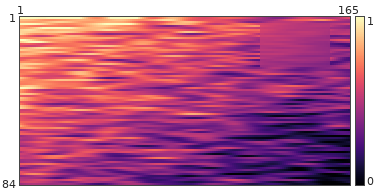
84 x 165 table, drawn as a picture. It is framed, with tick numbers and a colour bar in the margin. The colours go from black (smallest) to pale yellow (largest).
The ninth with the highest average is the top left. Neither half mirrors the other. An odd patch, calmer than its surroundings, sits in the top right. Values rise toward the top left. The bottom right is the ninth with the lowest average. Streaks run across, left to right.
